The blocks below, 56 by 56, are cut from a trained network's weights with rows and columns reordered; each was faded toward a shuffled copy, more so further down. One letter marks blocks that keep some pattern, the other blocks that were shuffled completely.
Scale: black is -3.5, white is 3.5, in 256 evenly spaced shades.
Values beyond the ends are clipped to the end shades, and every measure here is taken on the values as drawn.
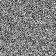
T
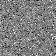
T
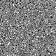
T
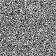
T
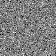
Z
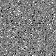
Z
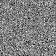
Z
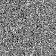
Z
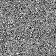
T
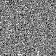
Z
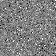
Z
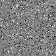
Z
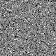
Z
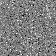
T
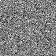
T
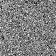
T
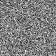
Z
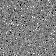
T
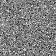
Z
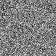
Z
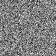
T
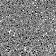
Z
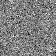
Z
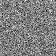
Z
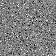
T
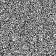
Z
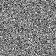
Z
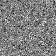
Z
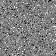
T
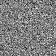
Z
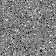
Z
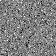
T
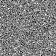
T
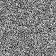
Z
